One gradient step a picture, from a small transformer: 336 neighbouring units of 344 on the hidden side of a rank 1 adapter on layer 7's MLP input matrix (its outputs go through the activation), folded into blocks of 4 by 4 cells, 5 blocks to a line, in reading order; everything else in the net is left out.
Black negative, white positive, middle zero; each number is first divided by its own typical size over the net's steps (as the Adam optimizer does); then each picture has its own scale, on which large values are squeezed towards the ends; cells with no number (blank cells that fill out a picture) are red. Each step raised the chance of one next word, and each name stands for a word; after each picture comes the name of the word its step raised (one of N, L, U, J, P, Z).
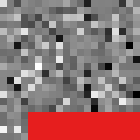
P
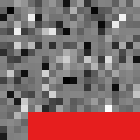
P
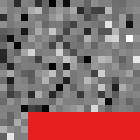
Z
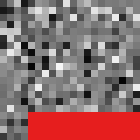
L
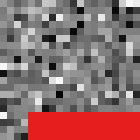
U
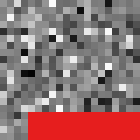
U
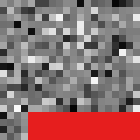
U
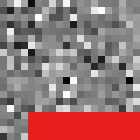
L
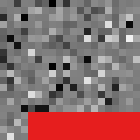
Z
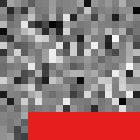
L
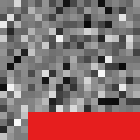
U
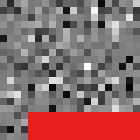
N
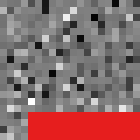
N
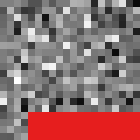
P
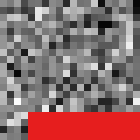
U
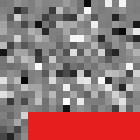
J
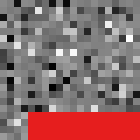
Z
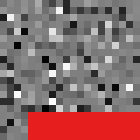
N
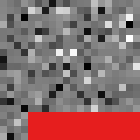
Z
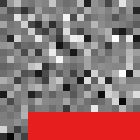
Z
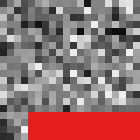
J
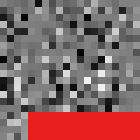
J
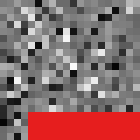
U
